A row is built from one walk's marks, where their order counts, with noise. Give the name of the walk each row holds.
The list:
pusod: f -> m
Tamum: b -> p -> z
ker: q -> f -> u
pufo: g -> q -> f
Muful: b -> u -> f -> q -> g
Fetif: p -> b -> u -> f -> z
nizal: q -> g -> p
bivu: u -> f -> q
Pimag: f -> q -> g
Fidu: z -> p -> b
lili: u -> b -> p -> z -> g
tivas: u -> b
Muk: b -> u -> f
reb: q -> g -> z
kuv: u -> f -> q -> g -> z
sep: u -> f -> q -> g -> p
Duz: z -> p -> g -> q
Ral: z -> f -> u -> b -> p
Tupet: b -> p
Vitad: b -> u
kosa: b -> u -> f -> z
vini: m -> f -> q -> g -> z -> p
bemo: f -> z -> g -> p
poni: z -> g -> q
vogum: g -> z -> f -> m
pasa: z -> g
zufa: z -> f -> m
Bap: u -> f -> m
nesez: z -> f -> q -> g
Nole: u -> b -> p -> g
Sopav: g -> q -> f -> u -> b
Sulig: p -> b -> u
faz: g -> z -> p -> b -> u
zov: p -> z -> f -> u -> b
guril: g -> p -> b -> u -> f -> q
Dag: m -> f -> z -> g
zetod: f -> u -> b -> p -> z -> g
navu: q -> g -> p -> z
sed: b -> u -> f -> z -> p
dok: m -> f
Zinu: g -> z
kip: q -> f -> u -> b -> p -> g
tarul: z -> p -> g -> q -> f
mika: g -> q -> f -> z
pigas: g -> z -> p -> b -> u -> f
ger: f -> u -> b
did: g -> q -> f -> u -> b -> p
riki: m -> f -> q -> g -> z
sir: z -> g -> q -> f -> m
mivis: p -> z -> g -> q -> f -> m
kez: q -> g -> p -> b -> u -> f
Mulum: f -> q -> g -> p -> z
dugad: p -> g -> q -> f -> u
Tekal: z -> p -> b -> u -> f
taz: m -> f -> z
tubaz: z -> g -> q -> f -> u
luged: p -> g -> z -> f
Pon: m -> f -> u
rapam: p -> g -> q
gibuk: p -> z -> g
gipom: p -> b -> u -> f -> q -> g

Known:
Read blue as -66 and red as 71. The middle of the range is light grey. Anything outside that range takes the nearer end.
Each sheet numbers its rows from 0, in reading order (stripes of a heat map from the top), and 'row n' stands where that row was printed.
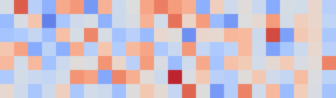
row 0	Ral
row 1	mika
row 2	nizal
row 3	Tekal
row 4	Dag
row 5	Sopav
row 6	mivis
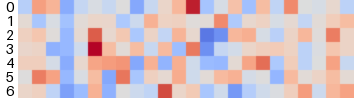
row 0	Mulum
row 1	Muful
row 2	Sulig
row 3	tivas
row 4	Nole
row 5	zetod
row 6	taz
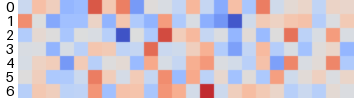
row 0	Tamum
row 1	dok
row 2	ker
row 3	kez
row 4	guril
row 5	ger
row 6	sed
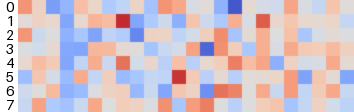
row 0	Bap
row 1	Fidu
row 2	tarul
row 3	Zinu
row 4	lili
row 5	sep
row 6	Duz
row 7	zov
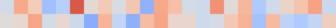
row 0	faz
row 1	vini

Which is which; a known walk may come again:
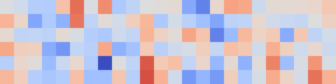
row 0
Tupet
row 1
Muk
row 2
sir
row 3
luged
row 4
ker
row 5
Pon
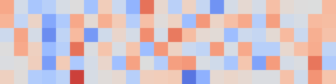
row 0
zufa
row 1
pasa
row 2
kosa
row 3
faz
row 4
guril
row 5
Vitad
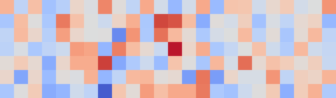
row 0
Dag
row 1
did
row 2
kip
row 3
Sopav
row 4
Fidu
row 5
Pimag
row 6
tubaz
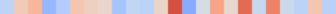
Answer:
navu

